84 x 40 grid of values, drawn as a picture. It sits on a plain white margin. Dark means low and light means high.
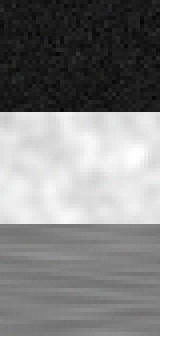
The table splits into 3 rows of 1 panel. Panel 1,1: very low, fine-grained, faint in contrast. Panel 2,1: very high, blotchy, faint in contrast. Panel 3,1: middling, streaked across, faint in contrast.
